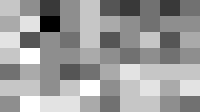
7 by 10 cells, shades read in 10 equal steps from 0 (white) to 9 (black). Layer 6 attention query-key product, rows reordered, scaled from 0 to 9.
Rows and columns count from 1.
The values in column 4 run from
1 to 6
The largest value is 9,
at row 2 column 3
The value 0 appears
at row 4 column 2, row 6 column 5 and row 7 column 2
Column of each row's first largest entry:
3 3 2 7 4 3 6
